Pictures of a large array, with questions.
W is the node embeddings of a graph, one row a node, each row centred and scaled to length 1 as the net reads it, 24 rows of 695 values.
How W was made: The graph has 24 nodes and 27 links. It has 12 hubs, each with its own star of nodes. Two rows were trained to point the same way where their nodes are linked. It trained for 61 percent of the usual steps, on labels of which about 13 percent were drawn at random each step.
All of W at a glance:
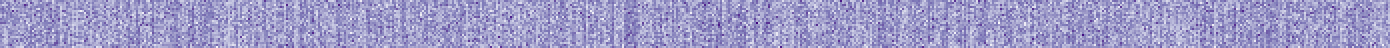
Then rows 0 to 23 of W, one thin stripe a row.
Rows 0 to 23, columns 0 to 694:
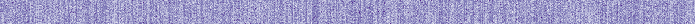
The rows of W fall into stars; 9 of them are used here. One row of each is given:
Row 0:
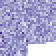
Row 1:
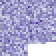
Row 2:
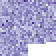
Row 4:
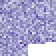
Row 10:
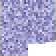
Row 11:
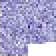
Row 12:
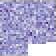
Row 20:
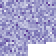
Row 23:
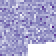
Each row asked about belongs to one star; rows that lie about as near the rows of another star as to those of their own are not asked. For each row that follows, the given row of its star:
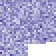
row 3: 1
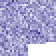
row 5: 11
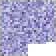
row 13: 10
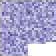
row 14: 2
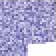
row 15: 23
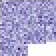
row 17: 20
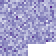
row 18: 4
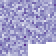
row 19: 12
